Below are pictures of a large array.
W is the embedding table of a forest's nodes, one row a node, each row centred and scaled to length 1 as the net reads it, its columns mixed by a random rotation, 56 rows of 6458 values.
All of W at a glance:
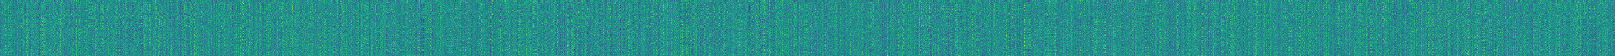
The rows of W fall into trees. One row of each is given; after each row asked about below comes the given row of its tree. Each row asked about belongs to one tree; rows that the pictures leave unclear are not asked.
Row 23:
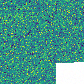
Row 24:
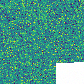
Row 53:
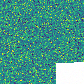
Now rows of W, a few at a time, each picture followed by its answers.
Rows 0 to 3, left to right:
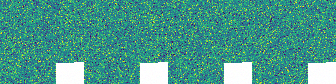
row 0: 53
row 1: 53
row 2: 23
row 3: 53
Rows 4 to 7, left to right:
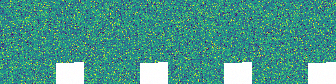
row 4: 24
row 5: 24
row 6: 23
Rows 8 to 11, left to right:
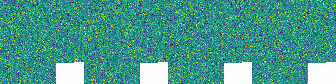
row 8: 23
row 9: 23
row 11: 23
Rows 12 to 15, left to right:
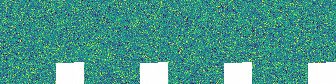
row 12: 23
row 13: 53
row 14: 53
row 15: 24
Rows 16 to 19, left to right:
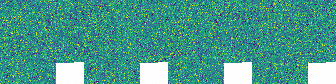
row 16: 23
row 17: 23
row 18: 23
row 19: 24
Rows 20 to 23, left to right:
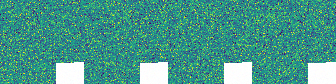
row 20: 24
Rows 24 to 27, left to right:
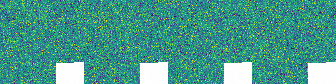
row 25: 23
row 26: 23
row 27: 53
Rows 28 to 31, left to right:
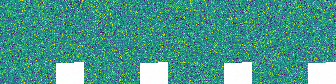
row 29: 24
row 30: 24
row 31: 53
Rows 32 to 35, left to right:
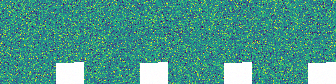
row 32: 24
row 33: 53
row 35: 24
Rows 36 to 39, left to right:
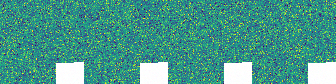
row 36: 53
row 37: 24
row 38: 24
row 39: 23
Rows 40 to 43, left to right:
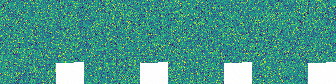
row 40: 53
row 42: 24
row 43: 23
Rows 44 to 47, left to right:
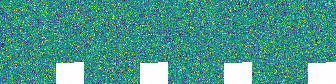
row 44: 24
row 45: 24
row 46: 24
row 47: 53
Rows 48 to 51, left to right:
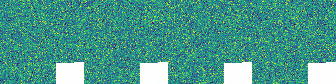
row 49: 53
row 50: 53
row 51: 24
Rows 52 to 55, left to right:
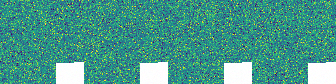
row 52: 24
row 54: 24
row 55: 53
